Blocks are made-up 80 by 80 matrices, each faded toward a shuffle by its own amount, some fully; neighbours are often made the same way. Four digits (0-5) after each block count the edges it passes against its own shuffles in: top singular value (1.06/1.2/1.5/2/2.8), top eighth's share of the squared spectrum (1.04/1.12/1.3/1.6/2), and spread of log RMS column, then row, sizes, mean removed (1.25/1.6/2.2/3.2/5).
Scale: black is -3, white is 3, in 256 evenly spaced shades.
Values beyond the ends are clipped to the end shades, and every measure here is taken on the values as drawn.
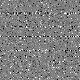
4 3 0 2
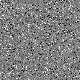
2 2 0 0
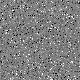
2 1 0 0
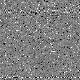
3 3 0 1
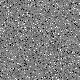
1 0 0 0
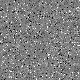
2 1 0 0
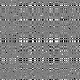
5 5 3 4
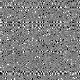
5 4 2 3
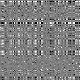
5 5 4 4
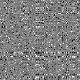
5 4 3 2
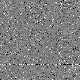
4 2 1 1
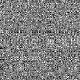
4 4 2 2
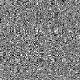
4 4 2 2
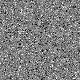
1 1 0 0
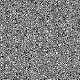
3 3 2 0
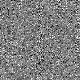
3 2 2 0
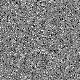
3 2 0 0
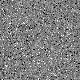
1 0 0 0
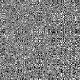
4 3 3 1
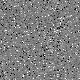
3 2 0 0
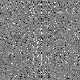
4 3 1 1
